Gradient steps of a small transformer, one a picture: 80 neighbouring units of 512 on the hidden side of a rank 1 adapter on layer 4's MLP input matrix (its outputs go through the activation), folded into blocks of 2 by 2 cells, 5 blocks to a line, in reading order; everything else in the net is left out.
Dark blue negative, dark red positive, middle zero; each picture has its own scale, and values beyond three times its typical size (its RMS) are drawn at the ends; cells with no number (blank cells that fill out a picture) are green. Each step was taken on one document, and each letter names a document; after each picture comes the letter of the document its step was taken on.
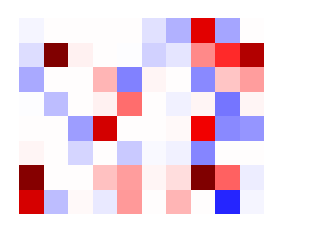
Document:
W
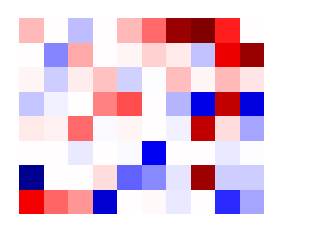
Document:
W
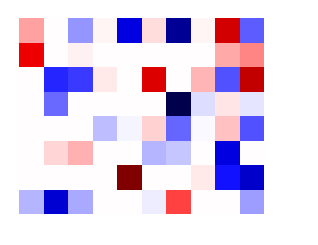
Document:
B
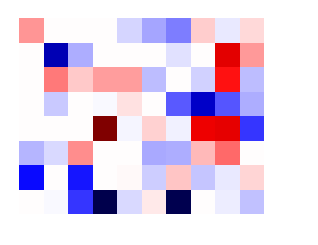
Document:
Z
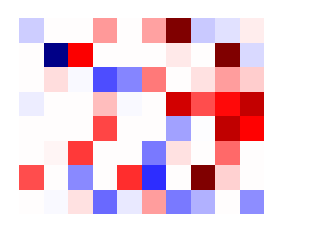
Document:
Z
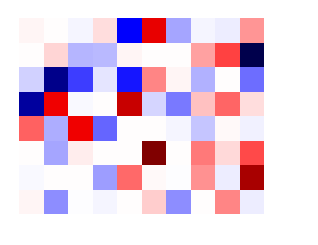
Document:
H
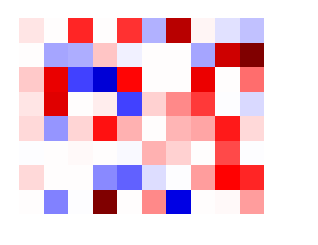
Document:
H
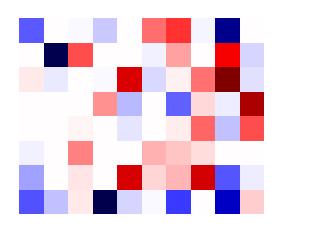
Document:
Z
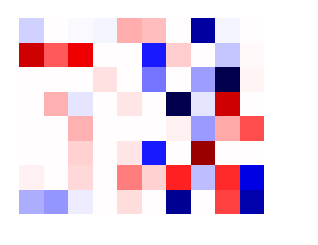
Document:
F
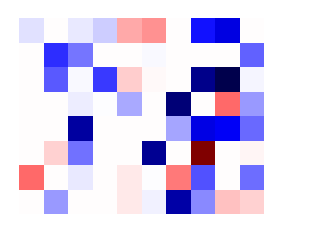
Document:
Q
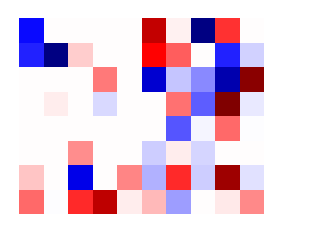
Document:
F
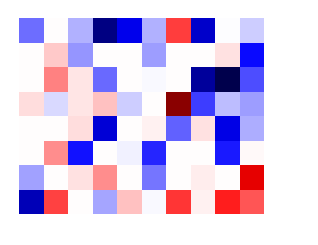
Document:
Q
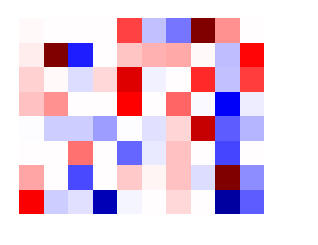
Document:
W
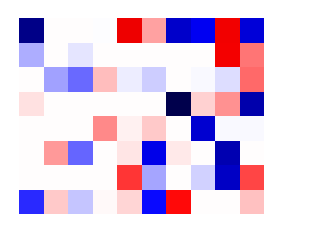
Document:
B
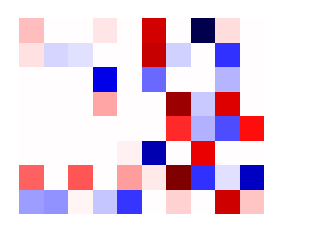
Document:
F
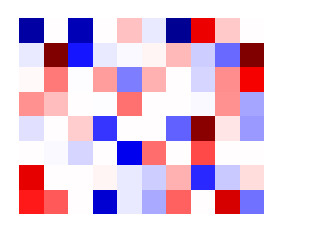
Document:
W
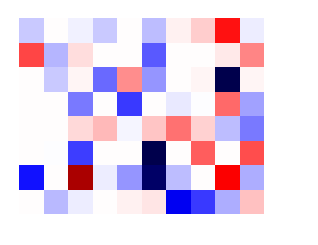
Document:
Q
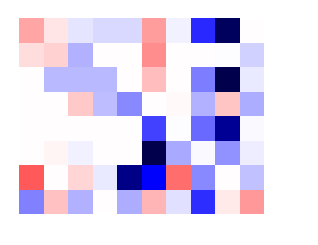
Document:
Q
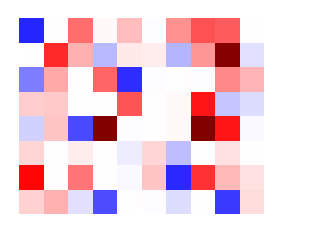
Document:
W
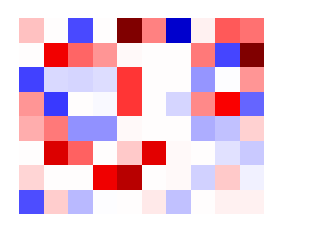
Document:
H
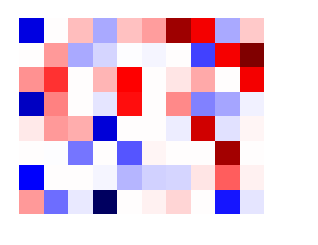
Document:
W
